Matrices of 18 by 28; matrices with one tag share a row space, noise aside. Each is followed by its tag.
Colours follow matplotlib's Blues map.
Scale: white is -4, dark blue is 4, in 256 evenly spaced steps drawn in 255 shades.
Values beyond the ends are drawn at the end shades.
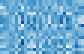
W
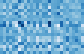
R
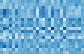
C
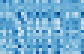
R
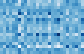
R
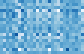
R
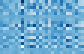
W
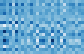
C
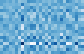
W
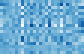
W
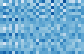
C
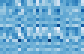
R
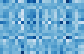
W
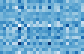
R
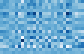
W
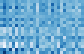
C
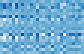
C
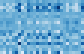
R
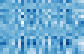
W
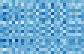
C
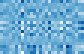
W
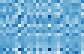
R
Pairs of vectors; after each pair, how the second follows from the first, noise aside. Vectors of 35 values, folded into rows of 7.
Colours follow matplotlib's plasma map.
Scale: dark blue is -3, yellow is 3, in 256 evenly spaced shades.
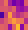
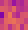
shrunk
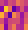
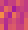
shrunk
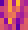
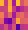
sign-scrambled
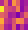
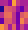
sign-scrambled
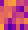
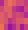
shrunk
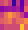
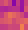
shrunk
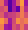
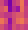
shrunk
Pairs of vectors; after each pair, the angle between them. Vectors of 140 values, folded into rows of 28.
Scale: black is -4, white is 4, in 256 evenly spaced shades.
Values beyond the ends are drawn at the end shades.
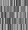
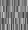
orthogonal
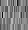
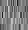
nearly parallel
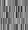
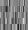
orthogonal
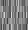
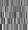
orthogonal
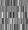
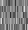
partly aligned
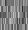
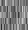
nearly opposite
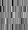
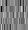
orthogonal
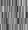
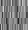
nearly parallel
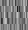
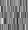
partly opposed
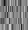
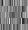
partly opposed
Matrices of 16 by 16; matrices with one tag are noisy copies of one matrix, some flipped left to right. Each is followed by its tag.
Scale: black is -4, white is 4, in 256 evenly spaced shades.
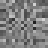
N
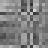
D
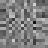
N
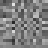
N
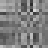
D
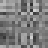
D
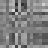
D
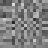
N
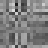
D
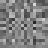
N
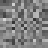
N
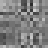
D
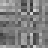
D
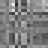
D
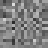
N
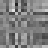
D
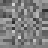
N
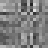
D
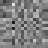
N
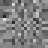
N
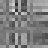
D
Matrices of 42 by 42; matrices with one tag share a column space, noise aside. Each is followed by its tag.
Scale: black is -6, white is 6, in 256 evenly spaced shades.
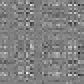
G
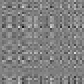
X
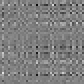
G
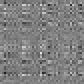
G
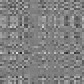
X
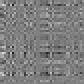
G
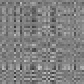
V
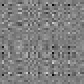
G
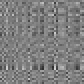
V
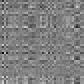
X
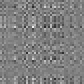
X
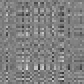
V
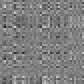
X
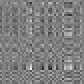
V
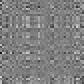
X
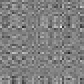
X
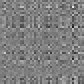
X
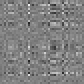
G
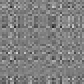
X
